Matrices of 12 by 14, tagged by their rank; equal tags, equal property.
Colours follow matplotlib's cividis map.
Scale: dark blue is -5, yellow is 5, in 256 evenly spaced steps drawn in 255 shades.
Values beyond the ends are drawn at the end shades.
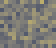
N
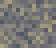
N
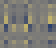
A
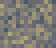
N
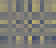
A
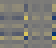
A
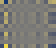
A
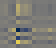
A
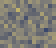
N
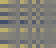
A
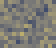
N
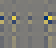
A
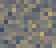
N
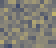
N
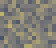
N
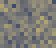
N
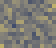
N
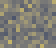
N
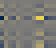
A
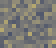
N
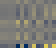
A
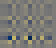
A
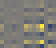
A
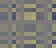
A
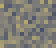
N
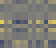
A
